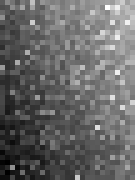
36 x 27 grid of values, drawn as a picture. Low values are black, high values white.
The top right is the ninth with the highest average. Neither half mirrors the other. No single row or column stands out from its neighbours. The ninth with the lowest average is the bottom left. On average the colour sits 40% of the way up the scale. The field climbs toward the top right.
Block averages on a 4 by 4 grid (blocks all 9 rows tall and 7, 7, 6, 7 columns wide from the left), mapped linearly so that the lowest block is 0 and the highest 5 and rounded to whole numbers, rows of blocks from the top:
2345 | 1234 | 1224 | 0123
